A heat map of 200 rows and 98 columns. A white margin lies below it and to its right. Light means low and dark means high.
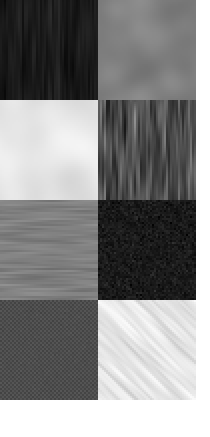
The table splits into 4 rows of 2 panels. Panel 1,1: very high, streaked downward, faint in contrast. Panel 1,2: middling, smooth, faint in contrast. Panel 2,1: very low, smooth, faint in contrast. Panel 2,2: high, streaked downward. Panel 3,1: middling, streaked across, faint in contrast. Panel 3,2: very high, fine-grained, faint in contrast. Panel 4,1: high, checkered, faint in contrast. Panel 4,2: very low, slanting down to the right, faint in contrast.
